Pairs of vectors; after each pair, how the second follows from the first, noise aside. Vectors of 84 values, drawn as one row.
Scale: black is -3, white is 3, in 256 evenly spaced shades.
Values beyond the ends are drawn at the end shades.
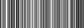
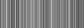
shrunk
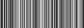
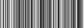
negated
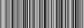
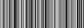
wrapped around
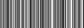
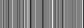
partly zeroed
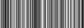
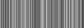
shrunk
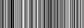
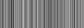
shrunk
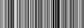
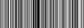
wrapped around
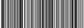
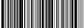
scaled up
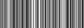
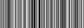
negated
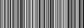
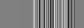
partly zeroed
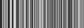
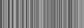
shrunk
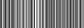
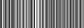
copied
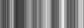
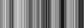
negated
